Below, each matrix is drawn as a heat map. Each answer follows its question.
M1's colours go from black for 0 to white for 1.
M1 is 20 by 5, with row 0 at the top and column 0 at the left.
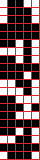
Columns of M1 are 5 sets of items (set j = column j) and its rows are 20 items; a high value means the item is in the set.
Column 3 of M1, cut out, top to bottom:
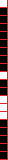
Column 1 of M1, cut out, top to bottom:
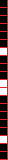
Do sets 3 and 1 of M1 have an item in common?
no
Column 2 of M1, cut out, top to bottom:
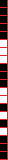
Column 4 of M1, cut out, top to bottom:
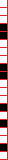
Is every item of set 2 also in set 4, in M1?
yes
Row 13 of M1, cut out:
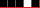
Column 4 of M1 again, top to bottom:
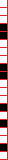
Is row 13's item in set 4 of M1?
no
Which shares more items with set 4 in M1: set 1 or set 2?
set 2
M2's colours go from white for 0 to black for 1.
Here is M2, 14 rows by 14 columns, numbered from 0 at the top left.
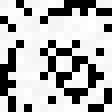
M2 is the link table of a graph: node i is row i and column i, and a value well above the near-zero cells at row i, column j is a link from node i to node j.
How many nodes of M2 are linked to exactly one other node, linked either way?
0
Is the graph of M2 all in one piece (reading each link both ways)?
no
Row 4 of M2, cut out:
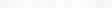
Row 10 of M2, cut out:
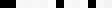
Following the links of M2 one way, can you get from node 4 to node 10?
no
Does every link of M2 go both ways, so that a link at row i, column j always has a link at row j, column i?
yes
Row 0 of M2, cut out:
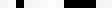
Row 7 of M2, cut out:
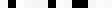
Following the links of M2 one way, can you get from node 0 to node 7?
yes
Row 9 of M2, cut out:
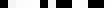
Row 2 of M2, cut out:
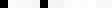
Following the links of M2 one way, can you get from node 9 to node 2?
yes
